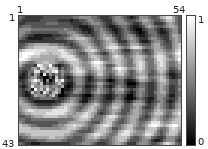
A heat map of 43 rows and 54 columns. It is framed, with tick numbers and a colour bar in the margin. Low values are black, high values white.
The middle left is the roughest part. Concentric rings centre on the middle left. Horizontal stripes repeat 2 times down the table. In the middle left lies a patch that is rougher than the rest. No row or column stands out.
